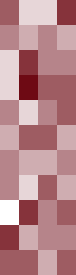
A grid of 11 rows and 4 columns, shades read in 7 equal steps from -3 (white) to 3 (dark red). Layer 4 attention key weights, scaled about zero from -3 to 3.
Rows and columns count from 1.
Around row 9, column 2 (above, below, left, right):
-2 -1 -3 0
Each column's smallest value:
-3 -2 -2 -1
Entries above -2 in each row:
2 4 3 3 3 4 4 3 3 4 4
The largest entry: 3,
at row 4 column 2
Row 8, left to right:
0 -2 1 -1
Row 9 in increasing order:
-3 0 1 2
